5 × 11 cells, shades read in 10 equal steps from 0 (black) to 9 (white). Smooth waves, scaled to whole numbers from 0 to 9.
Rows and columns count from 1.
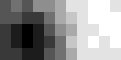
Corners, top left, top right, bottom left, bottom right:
3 8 2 8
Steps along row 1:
up down up same up up same up same down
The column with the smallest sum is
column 3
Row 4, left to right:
2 1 0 1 2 4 7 8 9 8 9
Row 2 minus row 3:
1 2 2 1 1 1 1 0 1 0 0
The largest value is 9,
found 9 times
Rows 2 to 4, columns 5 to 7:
4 6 7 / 3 5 6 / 2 4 7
